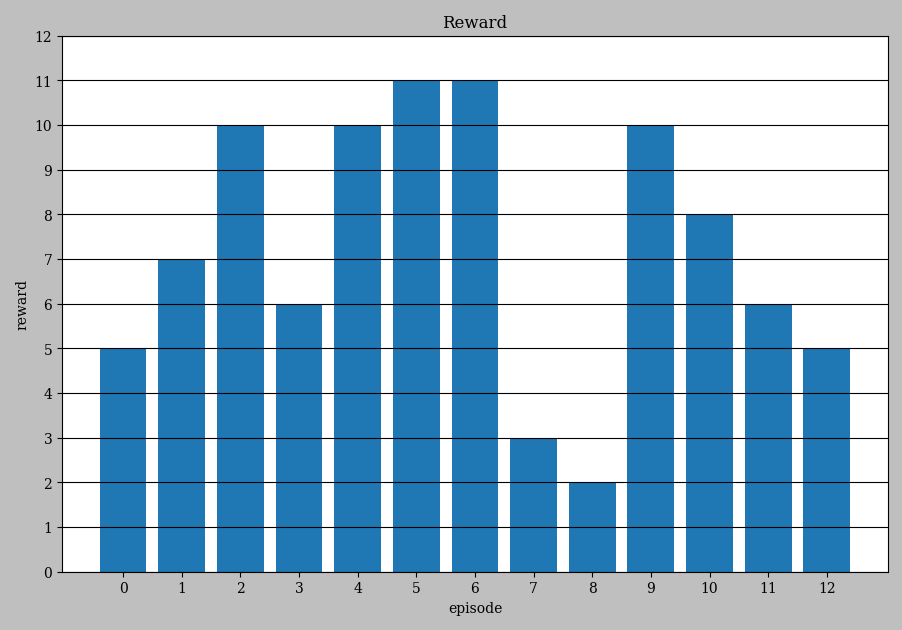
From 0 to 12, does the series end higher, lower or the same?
the same
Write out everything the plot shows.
Title: Reward
x-axis: episode, ticks 0 1 2 3 4 5 6 7 8 9 10 11 12
y-axis: reward, ticks 0 1 2 3 4 5 6 7 8 9 10 11 12
Values:
5 7 10 6 10 11 11 3 2 10 8 6 5
